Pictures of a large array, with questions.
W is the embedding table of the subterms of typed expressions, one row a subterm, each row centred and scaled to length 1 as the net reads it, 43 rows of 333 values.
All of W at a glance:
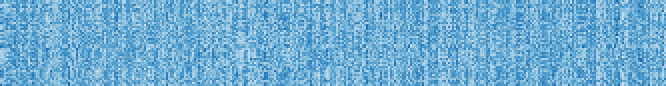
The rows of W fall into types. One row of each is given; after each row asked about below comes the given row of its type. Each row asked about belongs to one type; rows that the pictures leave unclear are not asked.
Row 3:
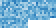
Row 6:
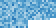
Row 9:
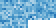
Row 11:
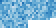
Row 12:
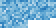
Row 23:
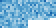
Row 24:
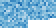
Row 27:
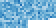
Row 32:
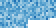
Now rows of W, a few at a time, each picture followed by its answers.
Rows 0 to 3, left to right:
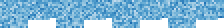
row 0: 6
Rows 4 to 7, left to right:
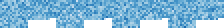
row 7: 12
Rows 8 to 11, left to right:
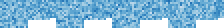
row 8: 6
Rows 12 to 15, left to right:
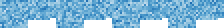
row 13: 9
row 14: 9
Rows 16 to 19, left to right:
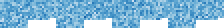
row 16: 27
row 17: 6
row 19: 32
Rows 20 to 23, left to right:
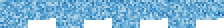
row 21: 32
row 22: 23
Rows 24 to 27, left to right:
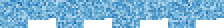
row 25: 3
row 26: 27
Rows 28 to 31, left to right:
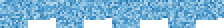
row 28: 12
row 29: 3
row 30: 12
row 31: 9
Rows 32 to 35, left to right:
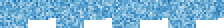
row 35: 11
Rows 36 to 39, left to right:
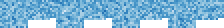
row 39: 12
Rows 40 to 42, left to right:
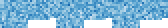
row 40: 9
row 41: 6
